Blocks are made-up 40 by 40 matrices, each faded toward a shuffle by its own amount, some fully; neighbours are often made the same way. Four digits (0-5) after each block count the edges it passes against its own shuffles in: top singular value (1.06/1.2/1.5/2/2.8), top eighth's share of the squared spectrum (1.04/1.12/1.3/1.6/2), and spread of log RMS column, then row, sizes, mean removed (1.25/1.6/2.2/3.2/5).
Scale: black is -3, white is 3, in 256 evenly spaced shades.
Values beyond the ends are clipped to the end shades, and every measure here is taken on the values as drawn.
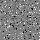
1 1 0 0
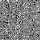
1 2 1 0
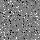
1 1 1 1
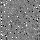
2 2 1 0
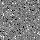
1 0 0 0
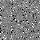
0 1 1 0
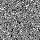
0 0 0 0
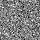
0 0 0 0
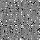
3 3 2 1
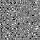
3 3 1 1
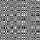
5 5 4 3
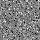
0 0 0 0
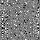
2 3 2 0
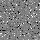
0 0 0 0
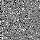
1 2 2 0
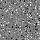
0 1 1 0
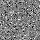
1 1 0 0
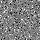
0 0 0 0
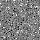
2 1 0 0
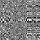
4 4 2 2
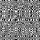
4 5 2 3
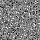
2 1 0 0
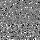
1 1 0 2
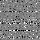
2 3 0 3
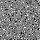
0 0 0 0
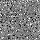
0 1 0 1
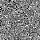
2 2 0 0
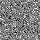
2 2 0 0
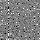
3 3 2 0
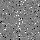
2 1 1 0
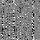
3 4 3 1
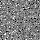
1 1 0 0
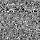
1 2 0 2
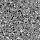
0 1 0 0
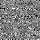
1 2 0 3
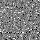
1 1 0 1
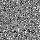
0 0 0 1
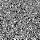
1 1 0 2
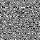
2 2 0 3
